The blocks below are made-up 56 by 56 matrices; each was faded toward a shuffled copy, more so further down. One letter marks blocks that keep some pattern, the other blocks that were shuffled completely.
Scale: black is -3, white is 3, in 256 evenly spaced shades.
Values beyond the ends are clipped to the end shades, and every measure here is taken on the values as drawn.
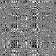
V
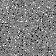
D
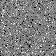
D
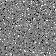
D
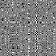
V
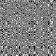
V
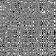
V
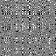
V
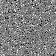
D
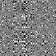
V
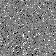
D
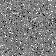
D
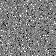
D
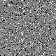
D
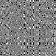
V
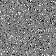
D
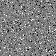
D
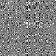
V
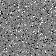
D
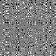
V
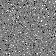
D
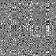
V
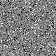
D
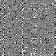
V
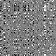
V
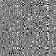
V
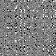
V
